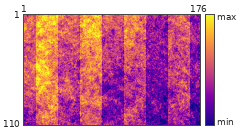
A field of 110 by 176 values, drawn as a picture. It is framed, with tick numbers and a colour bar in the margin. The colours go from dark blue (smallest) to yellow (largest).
Slope: up to the top left. Histogram: bell-shaped. Ninth with the lowest average: bottom right. Stripes: upright, repeating 4 times.
